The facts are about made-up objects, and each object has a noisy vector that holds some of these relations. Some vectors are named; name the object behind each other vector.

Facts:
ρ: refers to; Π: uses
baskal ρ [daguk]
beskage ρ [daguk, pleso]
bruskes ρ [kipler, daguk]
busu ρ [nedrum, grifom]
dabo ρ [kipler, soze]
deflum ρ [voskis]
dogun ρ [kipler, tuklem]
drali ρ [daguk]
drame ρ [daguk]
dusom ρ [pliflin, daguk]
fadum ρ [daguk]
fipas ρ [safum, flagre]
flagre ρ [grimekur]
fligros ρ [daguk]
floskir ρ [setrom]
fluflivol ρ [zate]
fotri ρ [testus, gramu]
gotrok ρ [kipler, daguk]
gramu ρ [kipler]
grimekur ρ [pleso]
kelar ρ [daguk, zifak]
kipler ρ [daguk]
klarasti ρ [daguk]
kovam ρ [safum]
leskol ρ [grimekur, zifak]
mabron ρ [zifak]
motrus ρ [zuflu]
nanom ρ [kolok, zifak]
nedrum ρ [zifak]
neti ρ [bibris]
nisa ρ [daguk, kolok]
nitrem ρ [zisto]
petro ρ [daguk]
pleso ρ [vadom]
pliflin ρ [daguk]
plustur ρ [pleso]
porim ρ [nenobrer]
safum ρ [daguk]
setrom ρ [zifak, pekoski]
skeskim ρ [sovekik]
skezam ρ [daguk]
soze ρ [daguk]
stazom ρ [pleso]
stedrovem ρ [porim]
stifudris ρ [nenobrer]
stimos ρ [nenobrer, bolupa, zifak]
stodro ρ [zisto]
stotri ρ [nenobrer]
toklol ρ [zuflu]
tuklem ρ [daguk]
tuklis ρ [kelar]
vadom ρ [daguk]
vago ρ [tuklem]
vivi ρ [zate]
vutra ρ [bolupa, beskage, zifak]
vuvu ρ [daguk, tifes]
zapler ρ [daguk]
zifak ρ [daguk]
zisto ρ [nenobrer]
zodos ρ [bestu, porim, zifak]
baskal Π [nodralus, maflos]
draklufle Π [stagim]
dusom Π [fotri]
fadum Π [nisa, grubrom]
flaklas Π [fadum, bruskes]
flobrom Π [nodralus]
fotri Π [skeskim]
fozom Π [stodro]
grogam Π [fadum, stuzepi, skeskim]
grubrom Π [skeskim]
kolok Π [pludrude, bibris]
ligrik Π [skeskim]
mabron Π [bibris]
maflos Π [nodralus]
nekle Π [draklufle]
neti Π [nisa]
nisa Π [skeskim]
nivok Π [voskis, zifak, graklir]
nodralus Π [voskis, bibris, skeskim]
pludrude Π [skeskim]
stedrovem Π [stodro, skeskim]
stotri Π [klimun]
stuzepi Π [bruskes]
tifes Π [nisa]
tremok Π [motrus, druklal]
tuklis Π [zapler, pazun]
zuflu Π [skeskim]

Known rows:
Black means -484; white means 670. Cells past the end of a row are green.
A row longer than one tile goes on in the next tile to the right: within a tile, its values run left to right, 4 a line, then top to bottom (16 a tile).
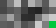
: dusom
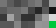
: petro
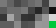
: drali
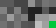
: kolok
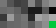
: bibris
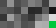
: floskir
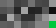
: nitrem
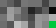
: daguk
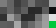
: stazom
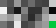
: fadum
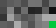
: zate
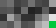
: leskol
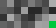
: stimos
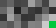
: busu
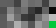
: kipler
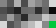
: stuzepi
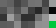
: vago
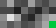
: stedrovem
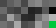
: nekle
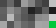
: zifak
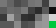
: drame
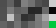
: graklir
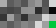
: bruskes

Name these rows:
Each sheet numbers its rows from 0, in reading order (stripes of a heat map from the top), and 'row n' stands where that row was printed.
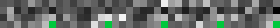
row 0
grifom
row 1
zapler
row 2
nivok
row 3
skeskim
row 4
stodro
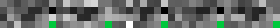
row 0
pleso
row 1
fotri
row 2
tifes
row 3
sovekik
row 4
pludrude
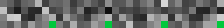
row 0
grubrom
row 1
bolupa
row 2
baskal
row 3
vutra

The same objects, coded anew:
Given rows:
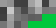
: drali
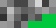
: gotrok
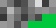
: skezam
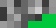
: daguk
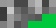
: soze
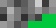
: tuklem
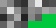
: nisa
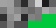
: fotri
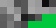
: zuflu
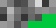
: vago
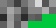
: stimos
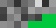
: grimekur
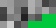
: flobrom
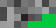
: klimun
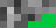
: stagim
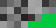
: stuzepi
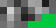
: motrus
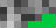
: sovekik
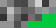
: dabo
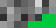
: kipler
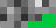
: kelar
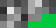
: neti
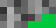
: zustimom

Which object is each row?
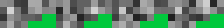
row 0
tuklis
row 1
zate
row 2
flaklas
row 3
bruskes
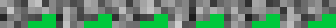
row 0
dusom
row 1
stotri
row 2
grifom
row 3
nodralus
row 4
grogam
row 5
voskis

